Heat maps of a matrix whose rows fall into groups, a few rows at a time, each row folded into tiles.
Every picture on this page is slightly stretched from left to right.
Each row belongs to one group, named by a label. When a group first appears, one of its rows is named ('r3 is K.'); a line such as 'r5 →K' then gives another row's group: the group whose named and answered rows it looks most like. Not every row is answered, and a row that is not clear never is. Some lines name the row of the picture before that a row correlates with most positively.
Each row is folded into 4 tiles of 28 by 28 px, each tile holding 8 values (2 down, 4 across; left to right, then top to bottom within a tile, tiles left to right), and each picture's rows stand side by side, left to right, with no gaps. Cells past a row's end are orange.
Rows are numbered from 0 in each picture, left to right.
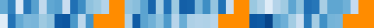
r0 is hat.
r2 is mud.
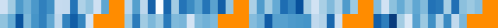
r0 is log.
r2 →log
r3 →mud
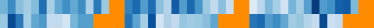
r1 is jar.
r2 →mud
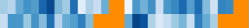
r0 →log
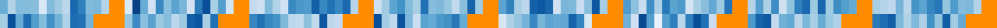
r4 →log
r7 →mud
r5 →log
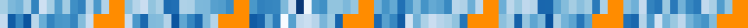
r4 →log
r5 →jar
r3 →jar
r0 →hat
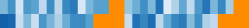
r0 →jar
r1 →hat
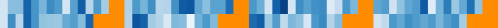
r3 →log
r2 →jar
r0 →hat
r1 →mud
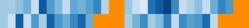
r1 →log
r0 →log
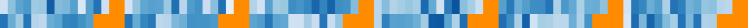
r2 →mud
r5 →hat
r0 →jar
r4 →jar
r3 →hat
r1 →jar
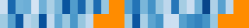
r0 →mud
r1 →hat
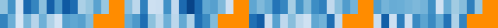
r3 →hat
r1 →mud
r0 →jar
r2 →jar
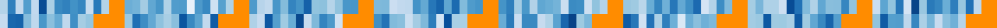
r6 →log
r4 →hat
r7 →mud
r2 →log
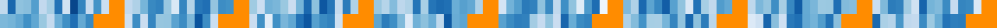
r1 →hat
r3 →mud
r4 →jar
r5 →log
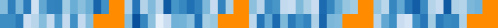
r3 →log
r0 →mud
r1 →mud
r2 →hat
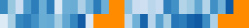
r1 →log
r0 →log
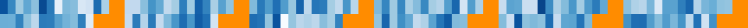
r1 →hat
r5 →mud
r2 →jar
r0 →log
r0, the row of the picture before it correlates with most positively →0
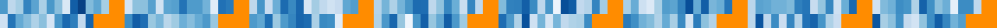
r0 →hat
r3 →log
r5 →mud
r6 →hat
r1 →mud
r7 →jar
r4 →jar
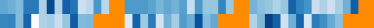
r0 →jar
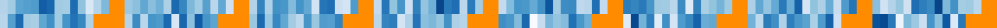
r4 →jar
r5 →hat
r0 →log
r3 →mud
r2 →hat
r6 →log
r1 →hat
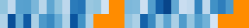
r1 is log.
